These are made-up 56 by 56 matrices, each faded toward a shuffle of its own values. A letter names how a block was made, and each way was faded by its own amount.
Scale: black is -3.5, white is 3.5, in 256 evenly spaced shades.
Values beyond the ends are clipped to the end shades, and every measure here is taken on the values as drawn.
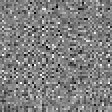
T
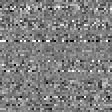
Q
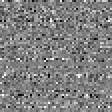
Q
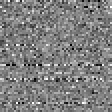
Q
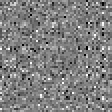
T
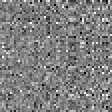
T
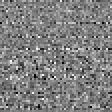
Q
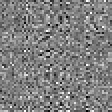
T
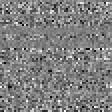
Q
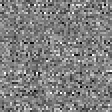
Q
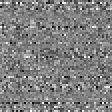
Q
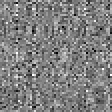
T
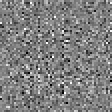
T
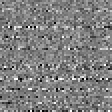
Q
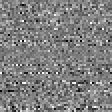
Q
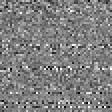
Q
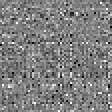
T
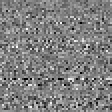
Q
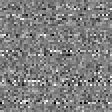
Q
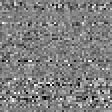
Q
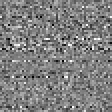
Q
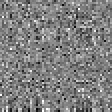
T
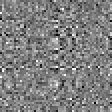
T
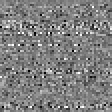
Q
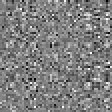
T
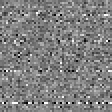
Q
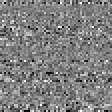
Q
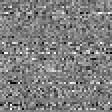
Q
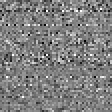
Q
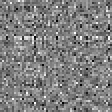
T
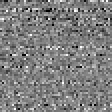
Q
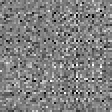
T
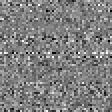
Q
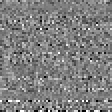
Q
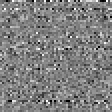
Q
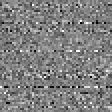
Q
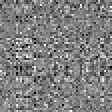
T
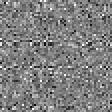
T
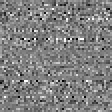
Q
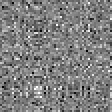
T
